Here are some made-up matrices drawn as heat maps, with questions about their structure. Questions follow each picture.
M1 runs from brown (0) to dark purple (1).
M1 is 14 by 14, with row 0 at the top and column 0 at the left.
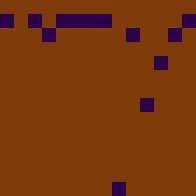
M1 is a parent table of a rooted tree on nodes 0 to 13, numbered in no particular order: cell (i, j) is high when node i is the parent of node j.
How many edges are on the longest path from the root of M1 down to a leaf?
2
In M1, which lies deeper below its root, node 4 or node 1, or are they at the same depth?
node 4
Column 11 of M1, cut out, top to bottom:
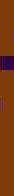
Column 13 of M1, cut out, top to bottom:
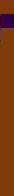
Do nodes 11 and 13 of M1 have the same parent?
no
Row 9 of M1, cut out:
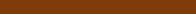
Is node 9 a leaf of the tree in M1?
yes
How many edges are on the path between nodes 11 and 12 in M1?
4
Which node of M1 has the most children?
1
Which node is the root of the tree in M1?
1
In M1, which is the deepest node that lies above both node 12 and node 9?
2
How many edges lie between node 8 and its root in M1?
2
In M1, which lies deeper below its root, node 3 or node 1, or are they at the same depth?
node 3
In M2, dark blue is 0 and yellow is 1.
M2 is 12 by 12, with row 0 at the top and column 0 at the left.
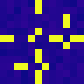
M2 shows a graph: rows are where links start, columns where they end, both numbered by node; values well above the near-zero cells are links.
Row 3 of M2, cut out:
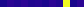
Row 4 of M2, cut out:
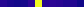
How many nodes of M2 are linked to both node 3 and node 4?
0
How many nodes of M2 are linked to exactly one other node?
10
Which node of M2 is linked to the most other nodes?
node 5
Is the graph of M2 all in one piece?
no
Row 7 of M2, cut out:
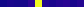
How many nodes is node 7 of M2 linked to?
1
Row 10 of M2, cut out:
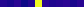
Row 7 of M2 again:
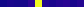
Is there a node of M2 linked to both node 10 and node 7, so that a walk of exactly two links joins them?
yes
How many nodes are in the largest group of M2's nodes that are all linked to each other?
2
